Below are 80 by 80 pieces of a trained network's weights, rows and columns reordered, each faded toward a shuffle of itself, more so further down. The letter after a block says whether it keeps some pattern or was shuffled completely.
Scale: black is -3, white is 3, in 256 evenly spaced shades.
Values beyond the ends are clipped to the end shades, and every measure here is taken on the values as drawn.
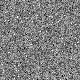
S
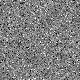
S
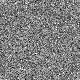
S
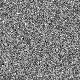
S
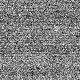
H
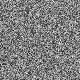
S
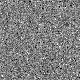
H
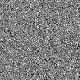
H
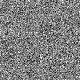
H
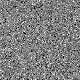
H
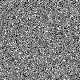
H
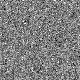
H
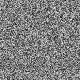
H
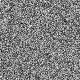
S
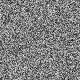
S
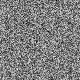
H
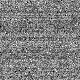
H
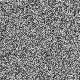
H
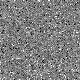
H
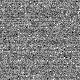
H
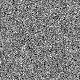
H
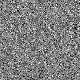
H
